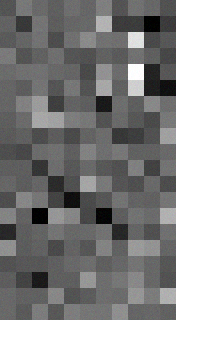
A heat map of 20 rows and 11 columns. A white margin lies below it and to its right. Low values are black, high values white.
There is no overall slope. The distribution is heavy-tailed on both sides. Values change most from cell to cell in the top right. In the top right lies a patch that is rougher than the rest. Neither half mirrors the other.
